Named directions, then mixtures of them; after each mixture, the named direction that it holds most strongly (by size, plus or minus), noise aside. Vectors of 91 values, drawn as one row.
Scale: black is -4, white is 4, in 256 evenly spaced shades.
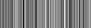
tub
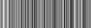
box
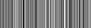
tub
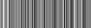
box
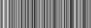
box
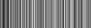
box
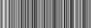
box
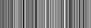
tub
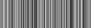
box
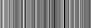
tub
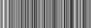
box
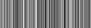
tub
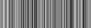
box
